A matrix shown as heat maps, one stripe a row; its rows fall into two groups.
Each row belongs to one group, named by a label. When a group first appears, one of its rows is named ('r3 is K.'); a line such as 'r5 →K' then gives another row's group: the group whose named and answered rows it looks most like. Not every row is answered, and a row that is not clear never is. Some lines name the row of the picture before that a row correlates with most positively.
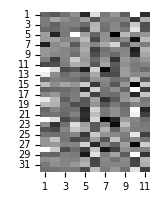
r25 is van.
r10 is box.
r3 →van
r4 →van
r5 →box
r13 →box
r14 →van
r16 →van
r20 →van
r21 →van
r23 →box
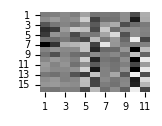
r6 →van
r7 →box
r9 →van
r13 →van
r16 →van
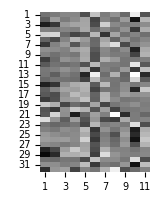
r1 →van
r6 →box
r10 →box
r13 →van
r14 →van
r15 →box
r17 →box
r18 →box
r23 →van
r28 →box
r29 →box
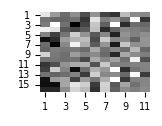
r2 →van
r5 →box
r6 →box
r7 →box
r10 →van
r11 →box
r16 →box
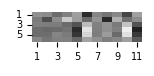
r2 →box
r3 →van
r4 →van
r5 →van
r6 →van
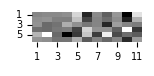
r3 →box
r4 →van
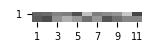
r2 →box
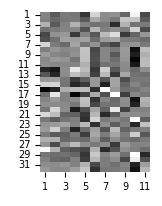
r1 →van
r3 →box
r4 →van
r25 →van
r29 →van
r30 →van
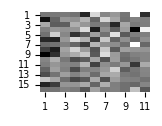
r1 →van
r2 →box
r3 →box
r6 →box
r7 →van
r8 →box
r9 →box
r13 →box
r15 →box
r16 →van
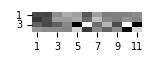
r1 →box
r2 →box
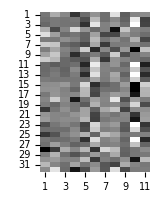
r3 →van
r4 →box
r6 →van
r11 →van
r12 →van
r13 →van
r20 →box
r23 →van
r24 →van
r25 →box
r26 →van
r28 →box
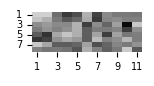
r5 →box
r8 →van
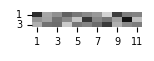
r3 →box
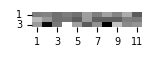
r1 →van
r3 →box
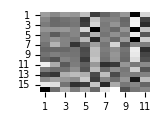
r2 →van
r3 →van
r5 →van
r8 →van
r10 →van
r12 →van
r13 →box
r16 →box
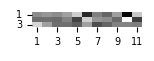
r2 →van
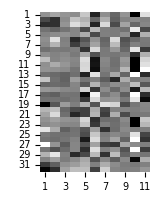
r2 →box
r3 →box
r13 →van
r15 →van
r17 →van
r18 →van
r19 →box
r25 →van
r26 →van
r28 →van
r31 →box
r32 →box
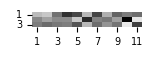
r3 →van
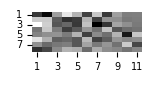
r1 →box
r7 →van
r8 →box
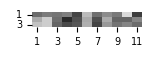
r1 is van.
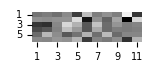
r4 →box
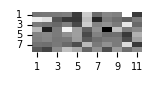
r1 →van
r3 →van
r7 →van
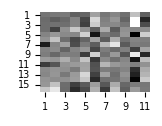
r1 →van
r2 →van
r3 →van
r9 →van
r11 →box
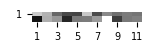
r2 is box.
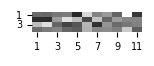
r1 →van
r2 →box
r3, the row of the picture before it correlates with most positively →1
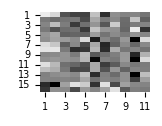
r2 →van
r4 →van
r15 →box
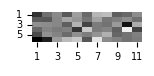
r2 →box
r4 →van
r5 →box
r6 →box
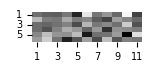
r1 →van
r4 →box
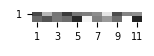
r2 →van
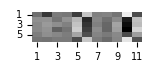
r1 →van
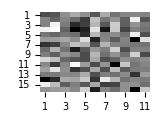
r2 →van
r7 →box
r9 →van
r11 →box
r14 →box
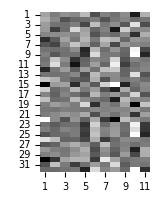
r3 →van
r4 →box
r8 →van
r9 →van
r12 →box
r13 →van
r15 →box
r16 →box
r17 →van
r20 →van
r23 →van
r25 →van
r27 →box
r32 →van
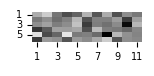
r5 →box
